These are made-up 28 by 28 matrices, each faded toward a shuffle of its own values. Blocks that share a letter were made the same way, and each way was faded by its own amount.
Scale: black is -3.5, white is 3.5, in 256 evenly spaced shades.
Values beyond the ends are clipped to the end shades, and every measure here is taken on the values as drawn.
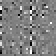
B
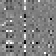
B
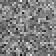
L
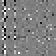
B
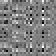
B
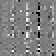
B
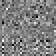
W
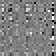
B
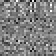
W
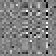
B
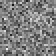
L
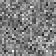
L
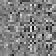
W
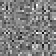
W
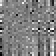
B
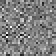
W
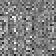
W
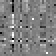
B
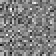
W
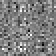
W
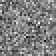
L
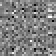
W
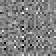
W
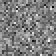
L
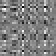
B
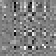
B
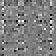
B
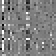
B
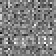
W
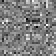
W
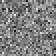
L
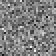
L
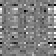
B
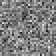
L
